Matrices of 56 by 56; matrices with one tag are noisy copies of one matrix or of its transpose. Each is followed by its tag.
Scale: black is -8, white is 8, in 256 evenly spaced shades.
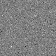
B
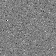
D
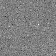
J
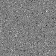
B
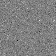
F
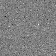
J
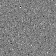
D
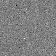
J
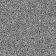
F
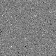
B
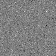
B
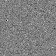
D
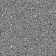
B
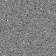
D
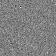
D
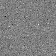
J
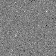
B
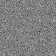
F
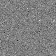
F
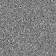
D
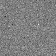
J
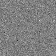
F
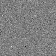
B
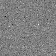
J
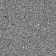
J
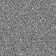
F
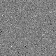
B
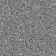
F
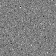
D
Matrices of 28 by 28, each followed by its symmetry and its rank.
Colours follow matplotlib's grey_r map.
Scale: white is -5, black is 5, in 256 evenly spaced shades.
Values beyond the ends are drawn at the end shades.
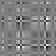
symmetric, rank one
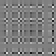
symmetric, rank one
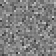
antisymmetric, full rank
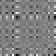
symmetric, rank two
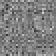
neither, rank five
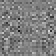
neither, rank five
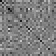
symmetric, rank five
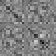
symmetric, rank five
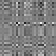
neither, rank two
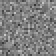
antisymmetric, full rank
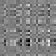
neither, rank two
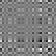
symmetric, rank one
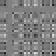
symmetric, rank two
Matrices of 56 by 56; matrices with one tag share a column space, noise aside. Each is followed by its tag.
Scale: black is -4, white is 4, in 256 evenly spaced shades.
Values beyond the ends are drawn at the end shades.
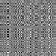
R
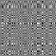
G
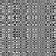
R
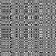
R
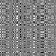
R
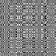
R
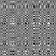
G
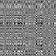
G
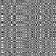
R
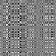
R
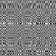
G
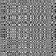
R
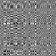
G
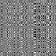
R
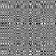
G
